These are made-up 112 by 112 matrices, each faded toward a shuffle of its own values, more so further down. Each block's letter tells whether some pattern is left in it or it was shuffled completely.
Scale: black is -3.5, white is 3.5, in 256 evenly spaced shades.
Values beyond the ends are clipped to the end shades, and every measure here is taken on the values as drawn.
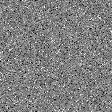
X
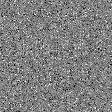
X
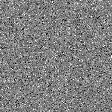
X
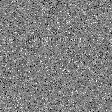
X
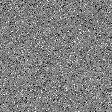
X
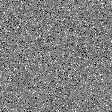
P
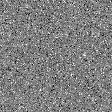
X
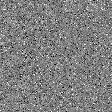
X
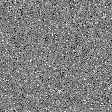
P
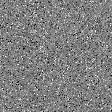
X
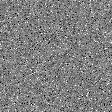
P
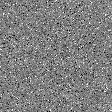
P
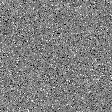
P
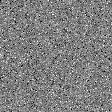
P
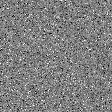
P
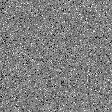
X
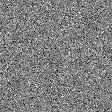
P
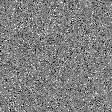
P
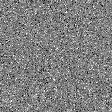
X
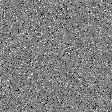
P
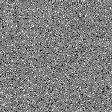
X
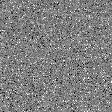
X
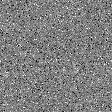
P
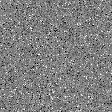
X
